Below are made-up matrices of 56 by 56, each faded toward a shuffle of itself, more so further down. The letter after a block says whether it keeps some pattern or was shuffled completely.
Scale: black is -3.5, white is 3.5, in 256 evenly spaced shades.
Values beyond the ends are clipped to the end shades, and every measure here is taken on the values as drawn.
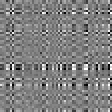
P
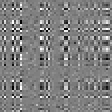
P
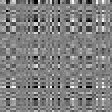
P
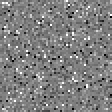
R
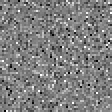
R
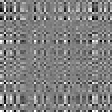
P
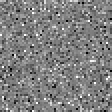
R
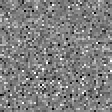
R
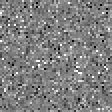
R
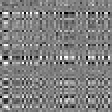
P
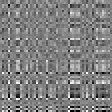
P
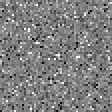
R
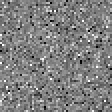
R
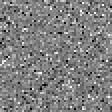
R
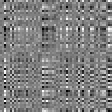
P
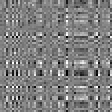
P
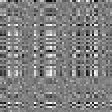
P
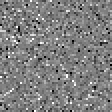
R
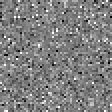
R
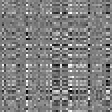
P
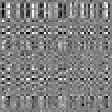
P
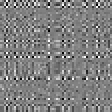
P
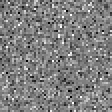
R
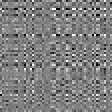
P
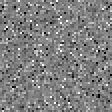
R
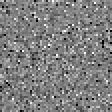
R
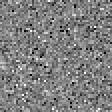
R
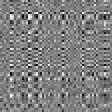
P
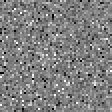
R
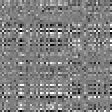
P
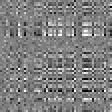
P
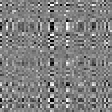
P
